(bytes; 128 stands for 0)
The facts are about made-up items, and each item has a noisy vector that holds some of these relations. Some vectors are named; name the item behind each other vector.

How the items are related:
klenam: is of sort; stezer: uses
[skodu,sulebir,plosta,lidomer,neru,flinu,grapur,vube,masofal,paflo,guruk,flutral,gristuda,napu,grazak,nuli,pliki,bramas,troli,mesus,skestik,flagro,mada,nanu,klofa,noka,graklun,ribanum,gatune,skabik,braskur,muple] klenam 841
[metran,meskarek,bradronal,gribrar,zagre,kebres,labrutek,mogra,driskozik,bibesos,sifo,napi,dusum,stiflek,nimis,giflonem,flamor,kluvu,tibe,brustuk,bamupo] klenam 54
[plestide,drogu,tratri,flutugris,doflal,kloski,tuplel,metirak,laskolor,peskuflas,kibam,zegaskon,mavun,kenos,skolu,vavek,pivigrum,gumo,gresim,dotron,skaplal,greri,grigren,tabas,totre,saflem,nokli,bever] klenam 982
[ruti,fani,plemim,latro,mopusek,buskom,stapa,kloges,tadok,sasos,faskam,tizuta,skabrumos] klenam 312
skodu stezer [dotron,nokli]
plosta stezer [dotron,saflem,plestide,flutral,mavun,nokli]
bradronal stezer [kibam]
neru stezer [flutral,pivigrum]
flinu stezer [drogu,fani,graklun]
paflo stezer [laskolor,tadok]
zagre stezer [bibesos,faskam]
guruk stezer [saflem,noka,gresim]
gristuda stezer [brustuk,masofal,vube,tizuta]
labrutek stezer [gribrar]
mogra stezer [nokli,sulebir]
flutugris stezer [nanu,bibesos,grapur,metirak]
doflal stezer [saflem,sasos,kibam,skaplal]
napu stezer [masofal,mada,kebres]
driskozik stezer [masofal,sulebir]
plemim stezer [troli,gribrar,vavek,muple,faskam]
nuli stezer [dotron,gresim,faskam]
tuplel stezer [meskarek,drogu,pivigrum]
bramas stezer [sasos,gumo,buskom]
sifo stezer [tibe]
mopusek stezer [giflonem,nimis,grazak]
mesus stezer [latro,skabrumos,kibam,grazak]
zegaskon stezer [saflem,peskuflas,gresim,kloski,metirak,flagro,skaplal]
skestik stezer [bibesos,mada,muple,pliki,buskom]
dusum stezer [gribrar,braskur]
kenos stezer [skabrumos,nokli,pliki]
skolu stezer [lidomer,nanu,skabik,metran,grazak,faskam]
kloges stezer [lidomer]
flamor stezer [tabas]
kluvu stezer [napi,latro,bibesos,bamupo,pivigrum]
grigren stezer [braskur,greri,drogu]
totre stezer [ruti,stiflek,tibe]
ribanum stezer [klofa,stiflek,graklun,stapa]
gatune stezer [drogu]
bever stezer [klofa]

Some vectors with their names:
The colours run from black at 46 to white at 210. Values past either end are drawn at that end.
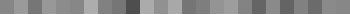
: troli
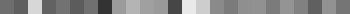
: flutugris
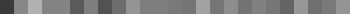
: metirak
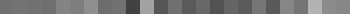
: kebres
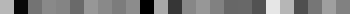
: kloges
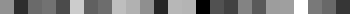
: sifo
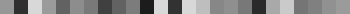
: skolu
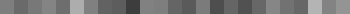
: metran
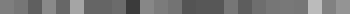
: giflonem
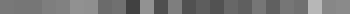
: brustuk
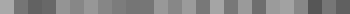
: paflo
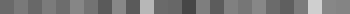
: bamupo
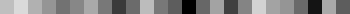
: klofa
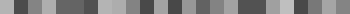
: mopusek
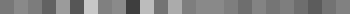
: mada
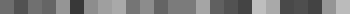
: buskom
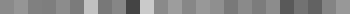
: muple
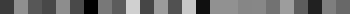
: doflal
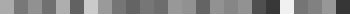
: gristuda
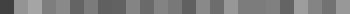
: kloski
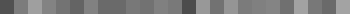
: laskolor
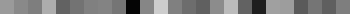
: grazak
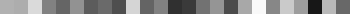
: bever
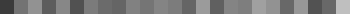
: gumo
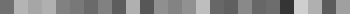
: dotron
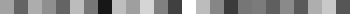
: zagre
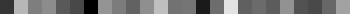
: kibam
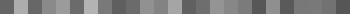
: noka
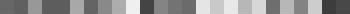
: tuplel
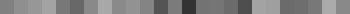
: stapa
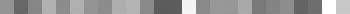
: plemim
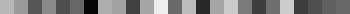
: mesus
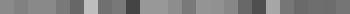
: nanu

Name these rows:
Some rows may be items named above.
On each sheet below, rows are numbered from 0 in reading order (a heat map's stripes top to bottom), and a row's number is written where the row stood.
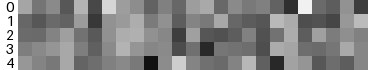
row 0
napu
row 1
buskom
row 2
ruti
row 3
stapa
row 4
grazak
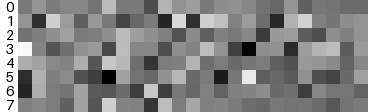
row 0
grapur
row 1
skolu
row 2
fani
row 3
mogra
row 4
sulebir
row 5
kibam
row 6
saflem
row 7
mada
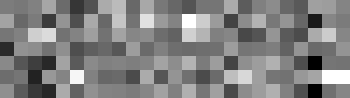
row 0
latro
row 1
skestik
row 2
faskam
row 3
skaplal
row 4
bramas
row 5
gribrar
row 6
bramas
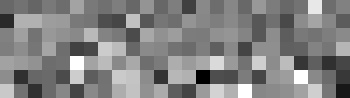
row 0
meskarek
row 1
gresim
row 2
troli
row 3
skabrumos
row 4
flinu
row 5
sifo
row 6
neru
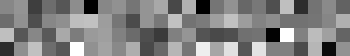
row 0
bradronal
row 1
braskur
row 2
driskozik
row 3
drogu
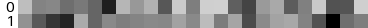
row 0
kenos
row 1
bramas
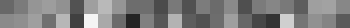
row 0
tizuta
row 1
masofal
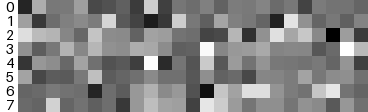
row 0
saflem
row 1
lidomer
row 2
ribanum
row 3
plemim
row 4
zegaskon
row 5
flamor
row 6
pivigrum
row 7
flutugris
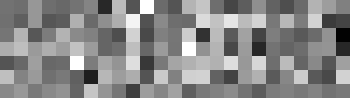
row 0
bibesos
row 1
tuplel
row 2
guruk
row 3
nuli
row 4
grigren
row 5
kenos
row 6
vube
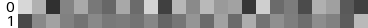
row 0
plosta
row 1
greri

